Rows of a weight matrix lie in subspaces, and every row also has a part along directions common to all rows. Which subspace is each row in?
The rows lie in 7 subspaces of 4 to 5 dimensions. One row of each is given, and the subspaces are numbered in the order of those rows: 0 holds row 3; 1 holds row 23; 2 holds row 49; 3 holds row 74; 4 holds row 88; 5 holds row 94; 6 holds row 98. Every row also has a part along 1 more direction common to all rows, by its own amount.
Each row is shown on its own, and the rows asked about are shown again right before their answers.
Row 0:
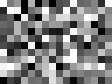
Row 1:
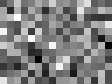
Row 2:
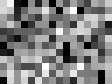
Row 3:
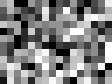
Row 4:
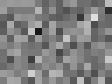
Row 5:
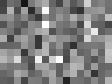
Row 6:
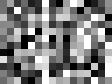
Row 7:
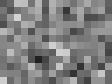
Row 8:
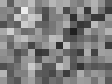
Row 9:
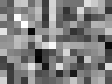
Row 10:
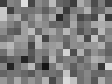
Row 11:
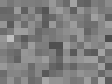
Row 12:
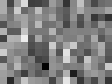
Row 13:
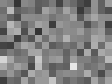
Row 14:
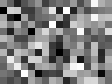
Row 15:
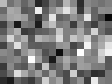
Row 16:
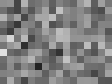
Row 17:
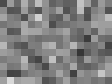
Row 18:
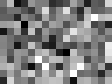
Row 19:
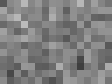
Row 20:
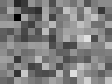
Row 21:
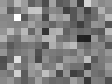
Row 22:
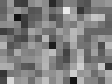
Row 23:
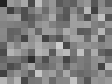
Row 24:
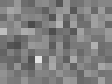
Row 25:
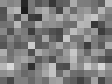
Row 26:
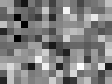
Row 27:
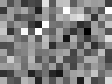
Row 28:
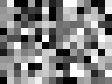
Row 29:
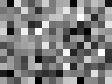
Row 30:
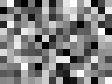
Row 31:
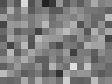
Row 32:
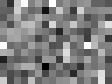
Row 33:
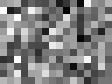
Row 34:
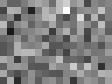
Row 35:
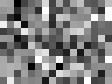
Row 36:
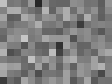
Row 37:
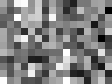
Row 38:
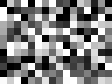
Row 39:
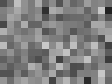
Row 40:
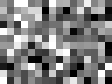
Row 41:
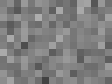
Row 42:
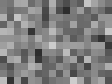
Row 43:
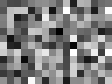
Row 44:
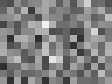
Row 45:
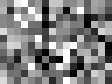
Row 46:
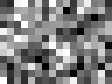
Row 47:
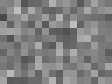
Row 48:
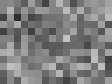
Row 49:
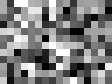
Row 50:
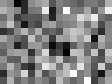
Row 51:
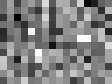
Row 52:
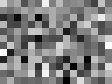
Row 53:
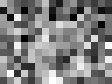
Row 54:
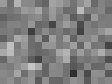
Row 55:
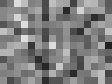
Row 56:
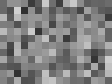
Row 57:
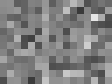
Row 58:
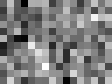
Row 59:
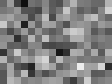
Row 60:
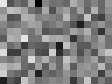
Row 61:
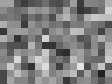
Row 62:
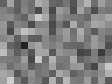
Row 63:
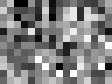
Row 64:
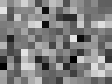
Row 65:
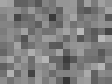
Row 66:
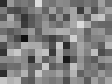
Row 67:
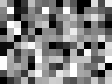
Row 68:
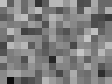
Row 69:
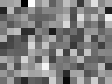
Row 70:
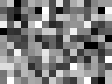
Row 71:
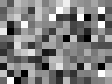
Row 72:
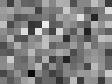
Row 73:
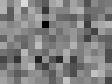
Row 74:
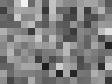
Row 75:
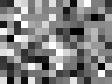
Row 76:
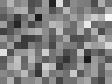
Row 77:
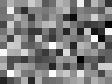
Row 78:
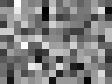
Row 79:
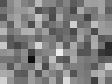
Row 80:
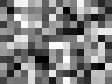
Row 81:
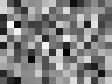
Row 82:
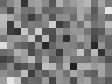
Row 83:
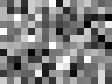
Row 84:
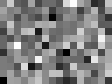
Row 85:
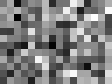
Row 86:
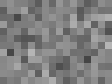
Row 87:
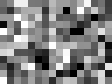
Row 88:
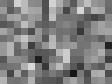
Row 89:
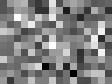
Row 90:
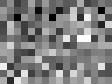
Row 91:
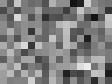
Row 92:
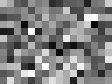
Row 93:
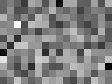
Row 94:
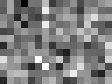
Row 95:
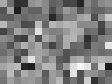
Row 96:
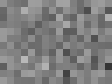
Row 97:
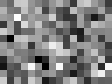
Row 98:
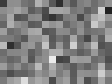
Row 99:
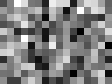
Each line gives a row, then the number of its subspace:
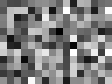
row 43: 5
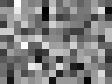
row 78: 6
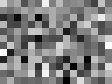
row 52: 2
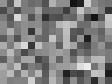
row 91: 4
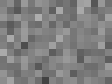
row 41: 6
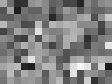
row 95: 4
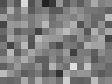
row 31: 2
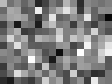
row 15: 6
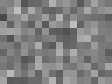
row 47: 6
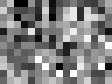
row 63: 3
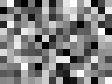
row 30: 0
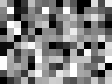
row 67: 2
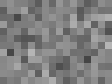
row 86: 2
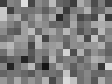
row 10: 1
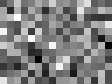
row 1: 2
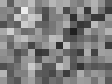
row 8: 1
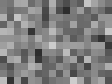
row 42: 3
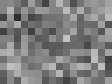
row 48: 4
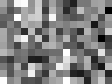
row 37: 0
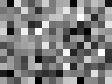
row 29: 0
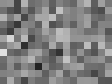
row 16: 6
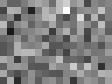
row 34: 3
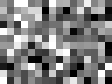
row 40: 0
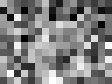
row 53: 4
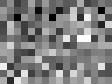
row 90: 3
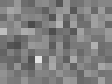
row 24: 6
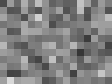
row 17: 6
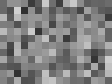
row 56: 4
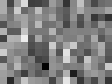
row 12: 1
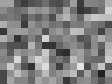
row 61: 3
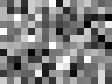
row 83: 2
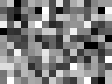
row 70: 6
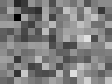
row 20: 3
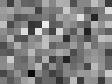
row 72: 0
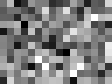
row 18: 0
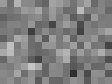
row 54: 4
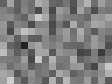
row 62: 6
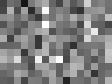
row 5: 5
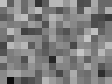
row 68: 6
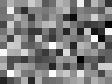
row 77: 4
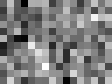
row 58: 1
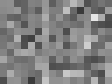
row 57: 4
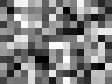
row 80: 0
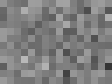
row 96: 1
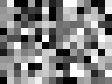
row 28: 0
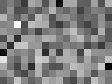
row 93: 2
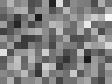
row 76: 2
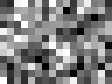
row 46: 5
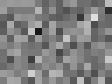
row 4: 0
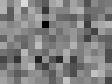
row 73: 5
